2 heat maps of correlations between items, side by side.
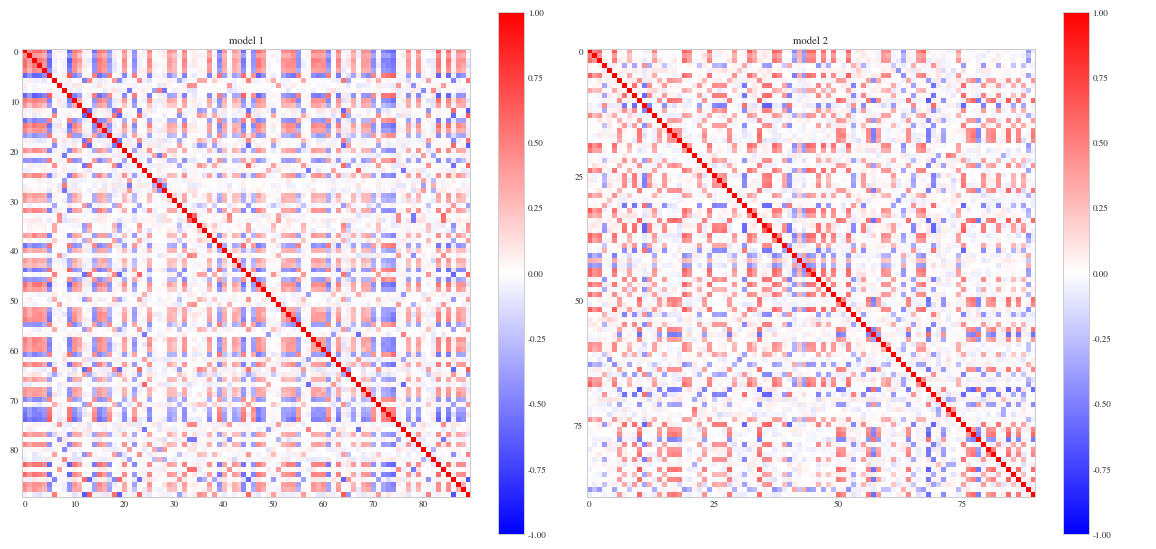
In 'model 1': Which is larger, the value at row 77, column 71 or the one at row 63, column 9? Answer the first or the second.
the first
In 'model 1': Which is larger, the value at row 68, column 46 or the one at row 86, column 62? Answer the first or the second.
the second
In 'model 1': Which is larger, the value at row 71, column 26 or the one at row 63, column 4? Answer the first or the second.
the second
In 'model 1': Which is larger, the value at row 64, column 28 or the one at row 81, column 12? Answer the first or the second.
the first
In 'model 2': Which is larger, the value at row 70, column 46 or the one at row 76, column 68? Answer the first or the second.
the first
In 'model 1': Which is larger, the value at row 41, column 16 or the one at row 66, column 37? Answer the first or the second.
the second
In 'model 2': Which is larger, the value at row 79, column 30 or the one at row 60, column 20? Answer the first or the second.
the second
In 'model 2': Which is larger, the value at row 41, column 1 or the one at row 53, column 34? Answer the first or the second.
the second
